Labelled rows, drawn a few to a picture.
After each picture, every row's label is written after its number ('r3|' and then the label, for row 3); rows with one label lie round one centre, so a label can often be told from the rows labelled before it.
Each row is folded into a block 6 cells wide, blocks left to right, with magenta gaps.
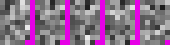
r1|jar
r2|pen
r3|pen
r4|pen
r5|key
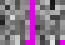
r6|pen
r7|pen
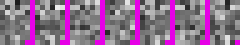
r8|pen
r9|pen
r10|key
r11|jar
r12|pen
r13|key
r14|pen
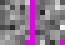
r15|key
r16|jar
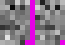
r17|key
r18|key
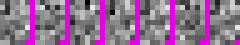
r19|jar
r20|key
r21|pen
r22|jar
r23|jar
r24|key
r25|jar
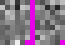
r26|pen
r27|key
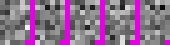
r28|jar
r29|key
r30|key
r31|pen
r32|key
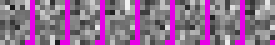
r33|key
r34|pen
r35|jar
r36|jar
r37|jar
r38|key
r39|pen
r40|jar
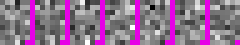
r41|pen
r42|pen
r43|pen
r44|jar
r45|key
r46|jar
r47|key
